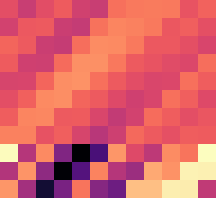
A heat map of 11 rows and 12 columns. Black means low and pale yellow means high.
Ninth with the lowest average: bottom middle. Mirror symmetry: none. Ninth with the highest average: bottom right. Grain: diagonal, up to the right. Seam: horizontal, 70% of the way down, the top part calmer.
